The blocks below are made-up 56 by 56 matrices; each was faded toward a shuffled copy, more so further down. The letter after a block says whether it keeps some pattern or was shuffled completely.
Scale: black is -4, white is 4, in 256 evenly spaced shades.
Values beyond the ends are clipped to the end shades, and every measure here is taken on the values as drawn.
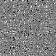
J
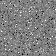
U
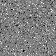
U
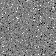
U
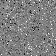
U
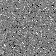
U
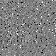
J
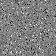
U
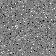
U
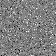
U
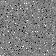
U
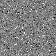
U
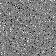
U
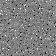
U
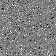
U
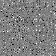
J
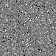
U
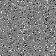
J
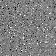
U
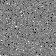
U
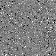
J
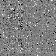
J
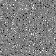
J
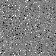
J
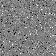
U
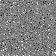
U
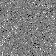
U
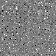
J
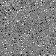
J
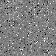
J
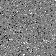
U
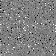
J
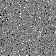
U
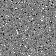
U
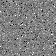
U
